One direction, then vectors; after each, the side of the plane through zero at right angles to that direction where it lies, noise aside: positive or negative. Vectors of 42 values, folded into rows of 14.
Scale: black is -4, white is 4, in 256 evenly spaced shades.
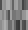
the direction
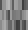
positive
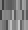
negative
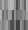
positive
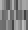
negative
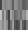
positive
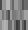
positive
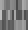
negative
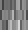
negative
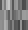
positive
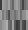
positive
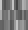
negative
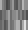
negative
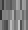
negative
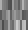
negative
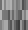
positive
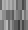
positive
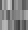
positive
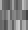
negative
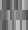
negative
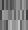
negative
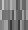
positive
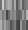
positive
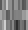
positive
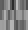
positive
